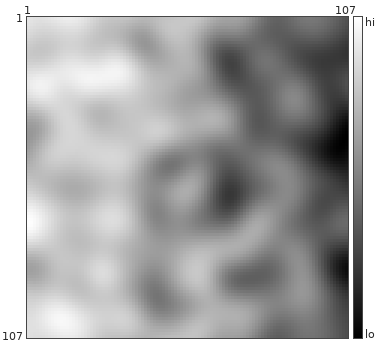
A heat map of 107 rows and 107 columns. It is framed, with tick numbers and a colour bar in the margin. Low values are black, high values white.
Average level on the scale: 60%. Slope: up to the left. Grain: smooth. Odd rows or columns: none.
